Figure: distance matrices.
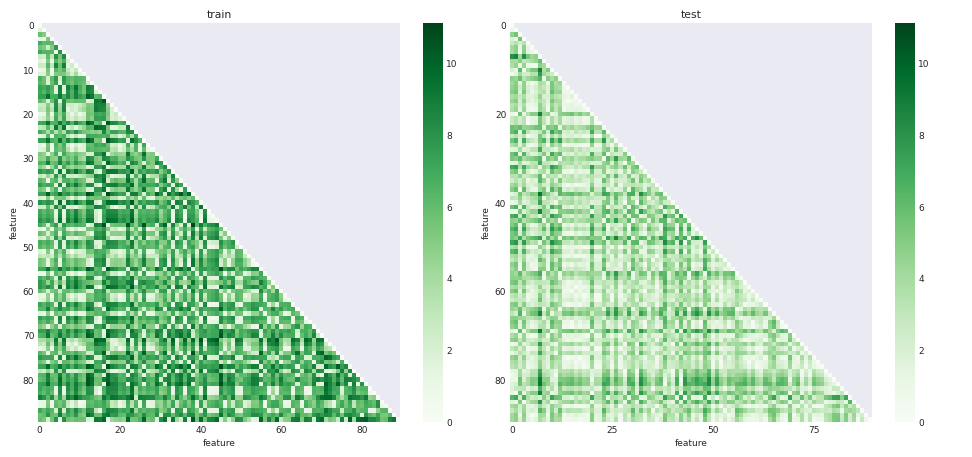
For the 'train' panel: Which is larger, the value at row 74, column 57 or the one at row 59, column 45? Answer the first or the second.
the second
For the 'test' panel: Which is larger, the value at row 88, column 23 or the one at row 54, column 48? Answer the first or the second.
the second
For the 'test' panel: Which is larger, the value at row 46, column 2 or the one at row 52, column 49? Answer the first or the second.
the second
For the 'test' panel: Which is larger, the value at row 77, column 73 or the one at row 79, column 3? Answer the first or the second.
the second
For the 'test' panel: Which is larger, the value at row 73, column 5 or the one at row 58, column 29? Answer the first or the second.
the second
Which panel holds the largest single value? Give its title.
train
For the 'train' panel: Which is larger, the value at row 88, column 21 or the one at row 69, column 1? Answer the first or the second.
the second
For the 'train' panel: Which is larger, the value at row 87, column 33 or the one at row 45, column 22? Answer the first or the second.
the second
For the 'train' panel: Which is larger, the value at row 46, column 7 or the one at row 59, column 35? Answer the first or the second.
the second
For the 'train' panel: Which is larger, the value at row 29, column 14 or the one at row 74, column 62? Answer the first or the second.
the first
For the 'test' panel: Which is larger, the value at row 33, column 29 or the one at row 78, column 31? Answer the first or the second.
the first
